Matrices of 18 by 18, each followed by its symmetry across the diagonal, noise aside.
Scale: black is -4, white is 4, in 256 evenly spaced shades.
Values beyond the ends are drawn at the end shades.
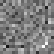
symmetric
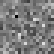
symmetric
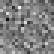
antisymmetric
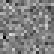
neither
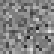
symmetric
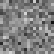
neither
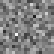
antisymmetric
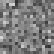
neither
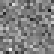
antisymmetric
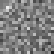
symmetric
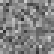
neither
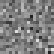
antisymmetric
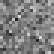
antisymmetric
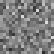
neither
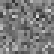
neither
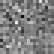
antisymmetric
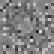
symmetric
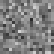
antisymmetric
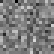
neither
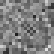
symmetric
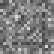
symmetric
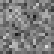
symmetric
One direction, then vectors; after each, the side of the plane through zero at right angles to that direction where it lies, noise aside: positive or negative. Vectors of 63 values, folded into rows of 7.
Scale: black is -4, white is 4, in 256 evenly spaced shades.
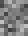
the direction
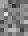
negative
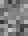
negative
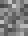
positive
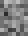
positive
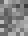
positive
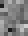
positive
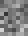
positive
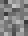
positive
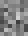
negative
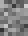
negative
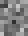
positive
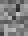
negative
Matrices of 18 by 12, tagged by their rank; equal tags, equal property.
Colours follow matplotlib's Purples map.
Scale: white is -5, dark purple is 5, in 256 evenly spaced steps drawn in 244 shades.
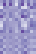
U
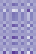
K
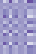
K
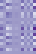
K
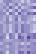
U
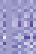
U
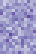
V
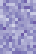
V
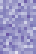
V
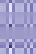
K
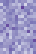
V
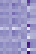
U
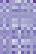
U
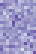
V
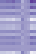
K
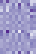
U
